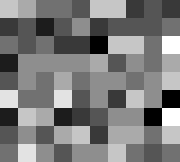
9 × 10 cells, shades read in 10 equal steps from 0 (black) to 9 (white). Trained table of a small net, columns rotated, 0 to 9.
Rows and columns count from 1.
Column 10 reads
2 4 9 6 7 0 9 7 4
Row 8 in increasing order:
2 3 3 4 5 6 6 6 7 7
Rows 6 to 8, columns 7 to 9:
2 7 5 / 5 5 0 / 6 6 4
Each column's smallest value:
1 3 1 1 2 0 2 2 0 0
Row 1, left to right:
7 6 4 4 3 7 7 2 3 2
